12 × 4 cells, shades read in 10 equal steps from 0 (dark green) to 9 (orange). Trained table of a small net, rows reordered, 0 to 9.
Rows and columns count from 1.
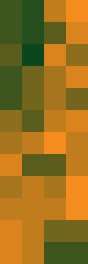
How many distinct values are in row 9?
3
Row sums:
19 14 16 20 16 23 29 21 28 30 23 19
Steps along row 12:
down down same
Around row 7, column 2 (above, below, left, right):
3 3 6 9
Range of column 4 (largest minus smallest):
7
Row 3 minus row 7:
-3 -7 -1 -2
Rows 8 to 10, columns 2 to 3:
3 3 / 7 6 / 7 7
